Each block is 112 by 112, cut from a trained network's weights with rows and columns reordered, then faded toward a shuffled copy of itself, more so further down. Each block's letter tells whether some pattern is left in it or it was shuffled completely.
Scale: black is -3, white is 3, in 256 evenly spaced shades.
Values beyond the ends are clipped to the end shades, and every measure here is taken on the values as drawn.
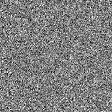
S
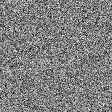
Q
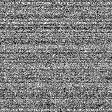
S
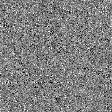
S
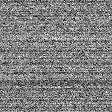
S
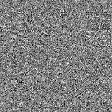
S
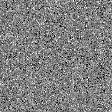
S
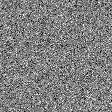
Q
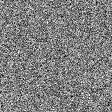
Q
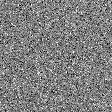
Q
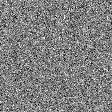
Q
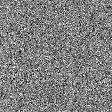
S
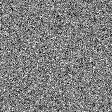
Q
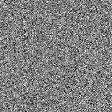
S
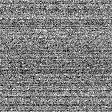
S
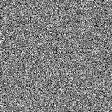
S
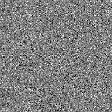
S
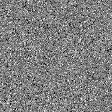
S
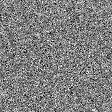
Q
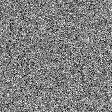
Q
